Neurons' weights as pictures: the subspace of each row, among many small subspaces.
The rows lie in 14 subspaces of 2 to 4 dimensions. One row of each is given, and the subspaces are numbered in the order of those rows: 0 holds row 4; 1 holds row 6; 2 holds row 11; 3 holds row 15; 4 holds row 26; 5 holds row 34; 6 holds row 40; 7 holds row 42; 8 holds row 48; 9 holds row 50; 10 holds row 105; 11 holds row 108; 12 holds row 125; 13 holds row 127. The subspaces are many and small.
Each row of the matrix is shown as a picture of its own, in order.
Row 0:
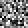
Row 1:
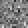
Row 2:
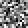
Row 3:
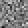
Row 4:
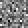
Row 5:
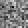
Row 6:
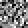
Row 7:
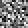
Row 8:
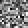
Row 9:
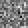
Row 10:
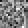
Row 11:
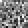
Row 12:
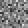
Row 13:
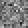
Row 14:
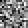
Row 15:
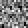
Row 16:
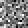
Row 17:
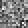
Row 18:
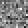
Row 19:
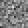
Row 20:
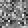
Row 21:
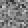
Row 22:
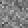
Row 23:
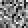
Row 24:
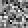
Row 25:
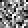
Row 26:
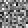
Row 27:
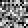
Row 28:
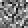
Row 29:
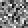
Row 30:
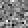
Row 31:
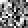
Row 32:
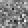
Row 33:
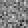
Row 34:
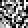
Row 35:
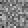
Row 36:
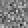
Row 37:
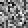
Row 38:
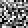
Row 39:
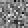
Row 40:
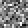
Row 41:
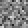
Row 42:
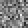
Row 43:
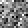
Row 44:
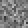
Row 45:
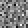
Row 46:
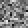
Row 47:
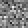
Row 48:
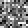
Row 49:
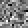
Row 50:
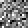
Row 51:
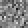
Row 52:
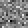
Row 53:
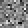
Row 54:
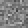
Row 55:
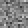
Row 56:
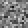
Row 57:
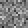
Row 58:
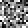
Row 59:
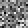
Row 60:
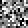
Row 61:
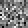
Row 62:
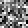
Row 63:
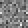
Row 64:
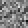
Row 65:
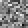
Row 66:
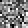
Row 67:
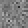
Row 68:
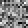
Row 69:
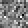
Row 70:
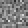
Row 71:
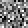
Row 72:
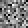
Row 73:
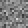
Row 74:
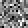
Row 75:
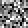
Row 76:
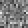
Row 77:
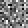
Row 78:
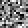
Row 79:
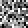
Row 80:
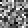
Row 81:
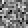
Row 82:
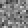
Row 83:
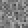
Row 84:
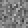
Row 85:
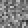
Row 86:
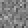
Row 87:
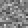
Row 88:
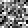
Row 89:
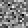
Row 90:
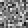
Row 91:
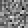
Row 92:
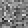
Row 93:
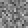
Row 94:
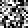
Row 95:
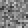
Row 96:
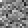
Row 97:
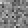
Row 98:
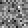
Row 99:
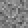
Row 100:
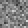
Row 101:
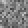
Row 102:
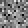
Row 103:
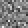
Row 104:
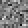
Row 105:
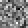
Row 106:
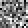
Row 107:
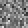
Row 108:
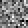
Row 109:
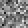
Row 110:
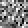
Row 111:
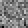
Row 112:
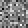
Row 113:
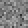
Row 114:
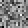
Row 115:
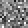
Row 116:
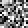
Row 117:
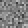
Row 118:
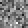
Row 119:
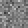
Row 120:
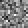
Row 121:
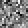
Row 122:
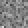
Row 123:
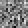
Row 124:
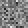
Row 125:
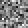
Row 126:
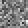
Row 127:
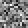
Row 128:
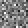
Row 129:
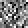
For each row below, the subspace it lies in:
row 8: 3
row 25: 5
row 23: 5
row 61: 2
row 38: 4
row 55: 13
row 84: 1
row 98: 2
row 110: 1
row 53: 4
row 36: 7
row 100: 3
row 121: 12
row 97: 10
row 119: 9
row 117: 2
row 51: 1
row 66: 3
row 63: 0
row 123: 2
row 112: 4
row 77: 4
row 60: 11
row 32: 2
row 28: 5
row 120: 4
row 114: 9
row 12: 4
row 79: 3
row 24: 13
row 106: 5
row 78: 12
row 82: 12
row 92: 4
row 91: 0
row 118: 10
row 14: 9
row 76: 0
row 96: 9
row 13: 6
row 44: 1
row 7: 0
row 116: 8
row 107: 0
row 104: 12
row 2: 13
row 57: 2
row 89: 13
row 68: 8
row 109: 12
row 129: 5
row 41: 0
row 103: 3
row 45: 4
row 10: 10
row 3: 3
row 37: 2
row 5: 6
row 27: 8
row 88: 8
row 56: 13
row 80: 10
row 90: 2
